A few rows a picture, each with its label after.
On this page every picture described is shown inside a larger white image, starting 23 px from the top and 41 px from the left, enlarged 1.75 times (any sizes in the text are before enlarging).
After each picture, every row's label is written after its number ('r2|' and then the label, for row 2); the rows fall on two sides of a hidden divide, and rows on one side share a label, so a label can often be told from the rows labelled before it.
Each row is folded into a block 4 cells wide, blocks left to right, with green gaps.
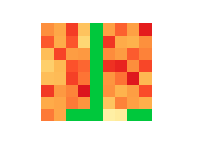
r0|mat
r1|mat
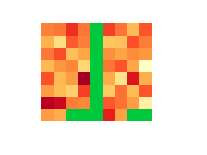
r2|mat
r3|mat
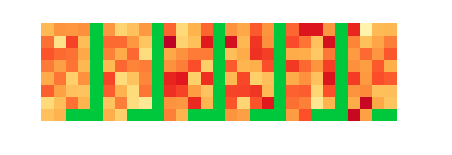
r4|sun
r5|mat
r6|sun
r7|sun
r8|mat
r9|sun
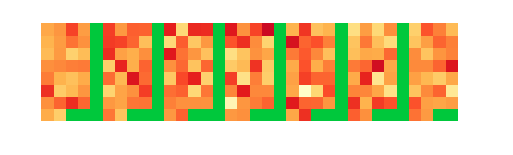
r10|mat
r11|mat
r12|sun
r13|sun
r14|mat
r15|sun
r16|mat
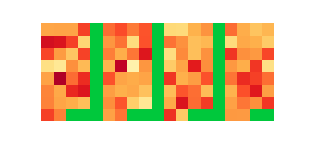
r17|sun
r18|mat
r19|sun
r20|sun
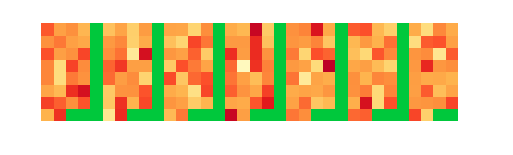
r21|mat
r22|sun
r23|mat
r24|sun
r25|mat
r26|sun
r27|sun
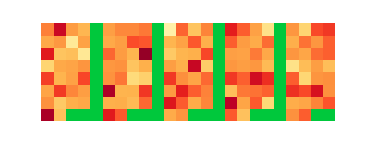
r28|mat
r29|sun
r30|sun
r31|mat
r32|sun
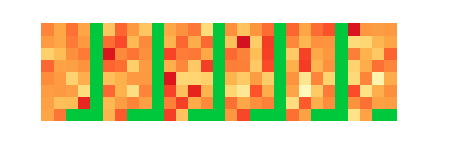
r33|sun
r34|mat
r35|mat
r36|mat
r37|mat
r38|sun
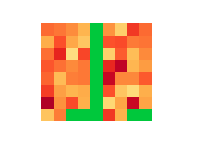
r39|mat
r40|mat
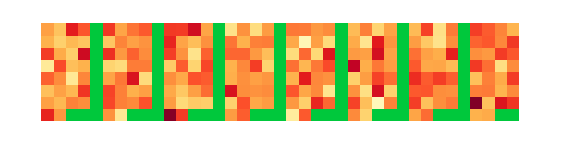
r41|sun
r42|sun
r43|mat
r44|sun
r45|sun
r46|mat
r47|sun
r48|mat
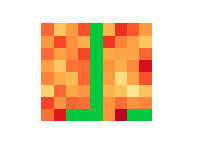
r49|sun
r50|mat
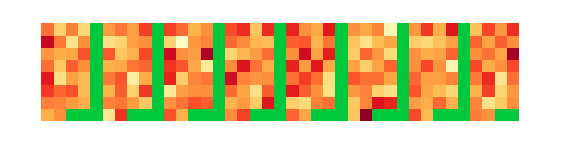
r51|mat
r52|sun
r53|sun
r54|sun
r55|sun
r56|sun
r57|sun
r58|sun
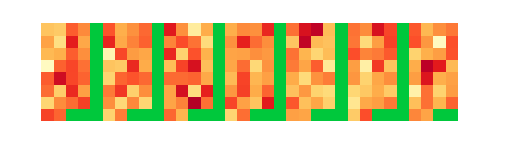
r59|sun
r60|sun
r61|sun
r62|sun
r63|mat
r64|sun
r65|sun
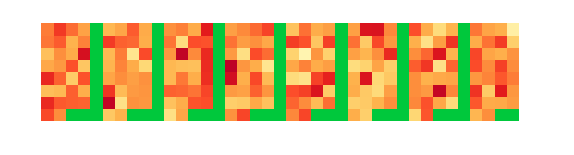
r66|sun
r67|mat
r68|sun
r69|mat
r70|mat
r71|sun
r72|mat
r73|mat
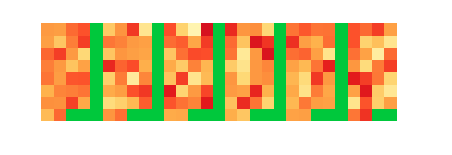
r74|mat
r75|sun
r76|sun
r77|mat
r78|mat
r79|sun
